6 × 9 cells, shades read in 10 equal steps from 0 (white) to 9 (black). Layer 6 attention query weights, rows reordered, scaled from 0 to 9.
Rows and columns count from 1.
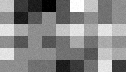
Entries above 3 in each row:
6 9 2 7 6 8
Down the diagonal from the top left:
2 8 4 6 5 7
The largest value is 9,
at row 1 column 4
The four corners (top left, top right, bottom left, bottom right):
2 4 4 7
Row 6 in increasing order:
1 4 4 5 5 5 7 7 8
